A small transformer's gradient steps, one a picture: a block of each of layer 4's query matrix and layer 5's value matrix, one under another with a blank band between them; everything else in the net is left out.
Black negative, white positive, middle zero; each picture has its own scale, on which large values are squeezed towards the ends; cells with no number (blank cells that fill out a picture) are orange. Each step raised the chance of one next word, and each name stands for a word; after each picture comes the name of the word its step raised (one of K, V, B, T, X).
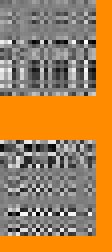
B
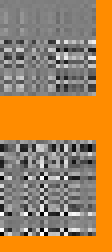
B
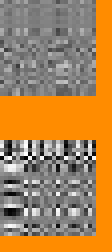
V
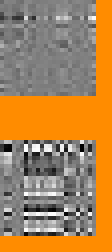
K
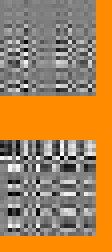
V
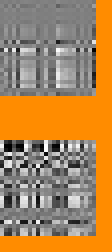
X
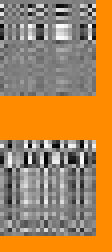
X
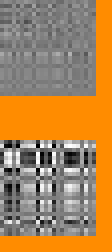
X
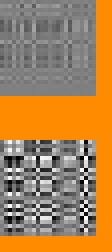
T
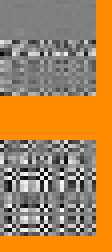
T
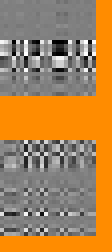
B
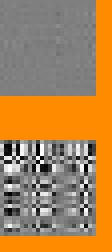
V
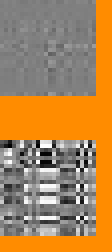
X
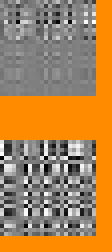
V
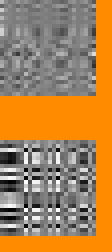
T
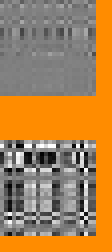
X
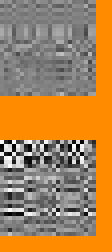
B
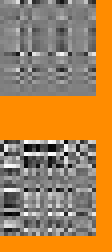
B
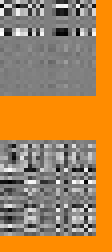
T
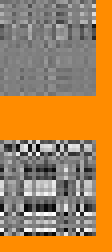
K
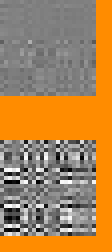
T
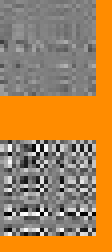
B
